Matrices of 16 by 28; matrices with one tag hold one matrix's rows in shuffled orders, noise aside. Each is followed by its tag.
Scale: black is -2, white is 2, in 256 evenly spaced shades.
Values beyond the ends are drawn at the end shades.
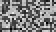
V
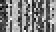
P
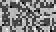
V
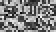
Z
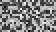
V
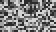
Z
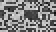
Z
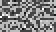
V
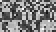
V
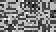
Z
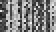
P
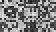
Z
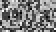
V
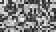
Z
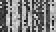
P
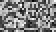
Z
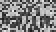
V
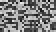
Z
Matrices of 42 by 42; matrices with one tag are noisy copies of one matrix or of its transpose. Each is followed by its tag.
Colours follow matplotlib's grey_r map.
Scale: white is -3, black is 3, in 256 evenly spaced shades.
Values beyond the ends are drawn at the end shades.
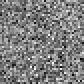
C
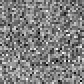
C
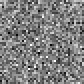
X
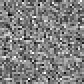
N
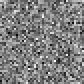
X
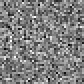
N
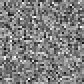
N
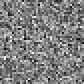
N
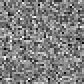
N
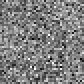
C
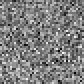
C
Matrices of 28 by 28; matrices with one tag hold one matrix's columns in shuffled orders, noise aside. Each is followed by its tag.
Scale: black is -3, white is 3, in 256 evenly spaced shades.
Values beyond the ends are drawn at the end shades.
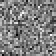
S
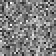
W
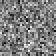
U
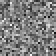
W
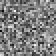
U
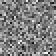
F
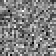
U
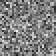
W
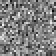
S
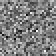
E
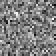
S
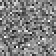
E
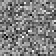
E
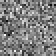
S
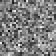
U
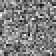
S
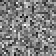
W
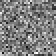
F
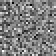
E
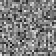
U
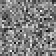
U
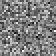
E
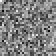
U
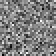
F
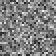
F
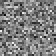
E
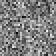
W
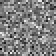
F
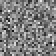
U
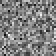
S
